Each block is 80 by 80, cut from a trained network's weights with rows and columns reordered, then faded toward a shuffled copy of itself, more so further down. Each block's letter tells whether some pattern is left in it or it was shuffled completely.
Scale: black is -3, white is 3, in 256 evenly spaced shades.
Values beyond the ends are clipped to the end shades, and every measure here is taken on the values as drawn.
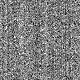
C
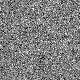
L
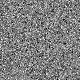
L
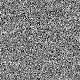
C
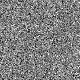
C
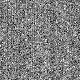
C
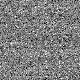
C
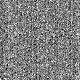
C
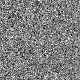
L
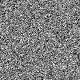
L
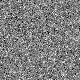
L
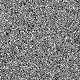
L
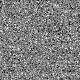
C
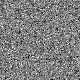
L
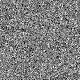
L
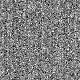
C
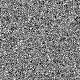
L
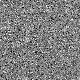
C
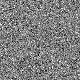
L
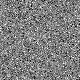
L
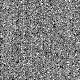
C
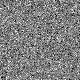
L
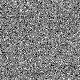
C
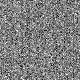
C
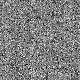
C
